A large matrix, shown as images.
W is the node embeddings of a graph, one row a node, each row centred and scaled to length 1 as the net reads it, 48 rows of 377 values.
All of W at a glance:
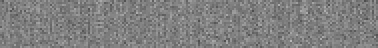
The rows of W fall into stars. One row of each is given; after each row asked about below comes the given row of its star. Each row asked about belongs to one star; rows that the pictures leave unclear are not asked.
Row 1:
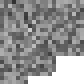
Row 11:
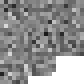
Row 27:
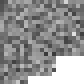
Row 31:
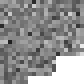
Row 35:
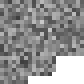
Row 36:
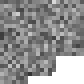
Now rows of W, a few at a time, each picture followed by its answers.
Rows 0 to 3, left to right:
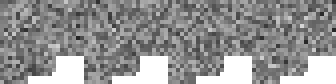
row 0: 1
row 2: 36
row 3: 35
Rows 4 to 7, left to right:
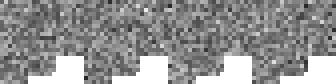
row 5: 27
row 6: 36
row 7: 1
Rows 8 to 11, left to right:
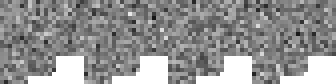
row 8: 1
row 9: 11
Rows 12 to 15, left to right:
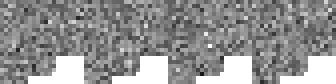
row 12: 11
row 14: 27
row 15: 35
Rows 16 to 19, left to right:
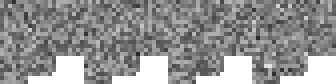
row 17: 36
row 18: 1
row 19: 35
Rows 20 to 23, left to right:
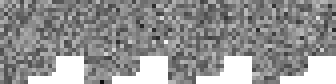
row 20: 31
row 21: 27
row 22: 11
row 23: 1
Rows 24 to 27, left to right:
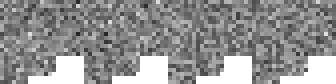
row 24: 31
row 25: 35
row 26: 11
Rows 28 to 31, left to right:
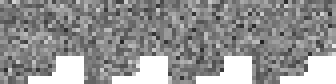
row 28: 35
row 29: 31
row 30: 1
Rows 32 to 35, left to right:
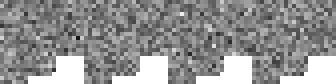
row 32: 1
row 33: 35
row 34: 36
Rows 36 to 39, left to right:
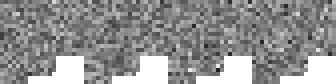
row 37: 1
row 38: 36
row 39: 31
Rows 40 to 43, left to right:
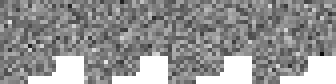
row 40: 27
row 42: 27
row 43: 31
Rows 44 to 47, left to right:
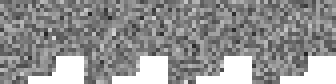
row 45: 31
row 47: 36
